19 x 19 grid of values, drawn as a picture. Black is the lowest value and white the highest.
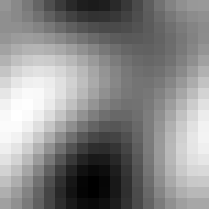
The top right is the smoothest part. The bottom middle is the ninth with the lowest average. The bottom left is the roughest part. There is no overall slope. There are no regular stripes. No lone cell stands out from its neighbours. The ninth with the highest average is the middle left.
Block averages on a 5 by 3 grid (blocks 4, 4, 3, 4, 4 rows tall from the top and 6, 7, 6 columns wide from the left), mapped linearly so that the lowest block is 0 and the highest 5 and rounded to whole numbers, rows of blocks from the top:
2 1 2 | 4 3 2 | 5 3 3 | 4 1 4 | 2 0 3
